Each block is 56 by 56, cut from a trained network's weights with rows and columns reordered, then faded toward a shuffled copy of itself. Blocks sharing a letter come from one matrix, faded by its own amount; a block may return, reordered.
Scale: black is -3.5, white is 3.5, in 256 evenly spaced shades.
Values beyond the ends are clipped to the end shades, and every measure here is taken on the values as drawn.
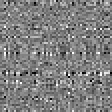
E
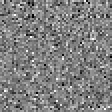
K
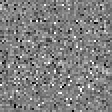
K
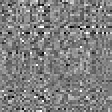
E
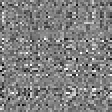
E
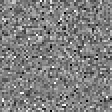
K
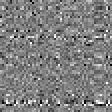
E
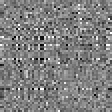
E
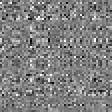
E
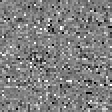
K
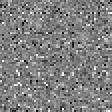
K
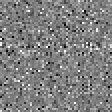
K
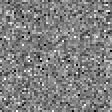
K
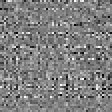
E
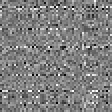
E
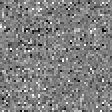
K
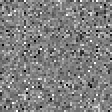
K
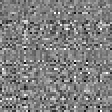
E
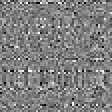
E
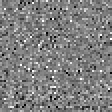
K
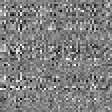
E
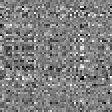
E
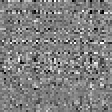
E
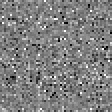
K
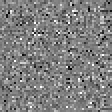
K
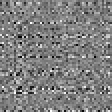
E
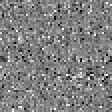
K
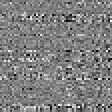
E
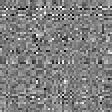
E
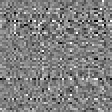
E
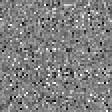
K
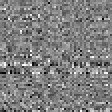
E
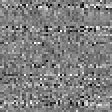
E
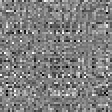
E
